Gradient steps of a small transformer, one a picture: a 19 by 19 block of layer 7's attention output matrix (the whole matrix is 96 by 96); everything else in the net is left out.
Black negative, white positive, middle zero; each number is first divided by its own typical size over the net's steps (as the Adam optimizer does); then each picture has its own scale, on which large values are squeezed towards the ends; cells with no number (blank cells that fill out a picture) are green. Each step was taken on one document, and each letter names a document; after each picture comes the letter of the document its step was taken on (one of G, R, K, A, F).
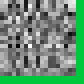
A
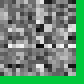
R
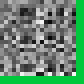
R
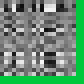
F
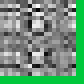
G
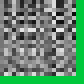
F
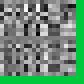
A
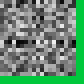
R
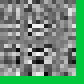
G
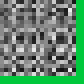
F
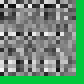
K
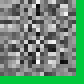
G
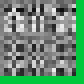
F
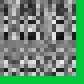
F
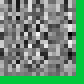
A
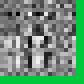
G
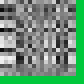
K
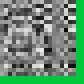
R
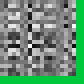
G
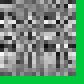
K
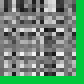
F
